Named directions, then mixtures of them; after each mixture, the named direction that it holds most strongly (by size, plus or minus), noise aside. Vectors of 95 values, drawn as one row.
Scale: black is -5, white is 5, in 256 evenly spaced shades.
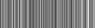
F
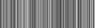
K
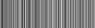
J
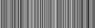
F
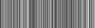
F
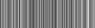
F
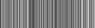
F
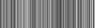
K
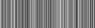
K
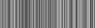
K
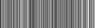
F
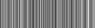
F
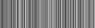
J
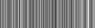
F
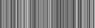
K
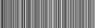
J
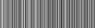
J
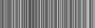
F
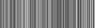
K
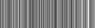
F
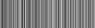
J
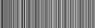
J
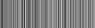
J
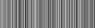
J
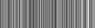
F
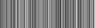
K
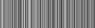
J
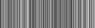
F
